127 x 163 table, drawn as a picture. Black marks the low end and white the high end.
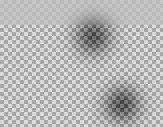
No row or column stands out. On average the colour sits 70% of the way up the scale. The ninth with the lowest average is the bottom right. The halves do not mirror each other. A horizontal seam about 20% of the way down splits the table, and the top part is calmer. Two dips sink into the field.
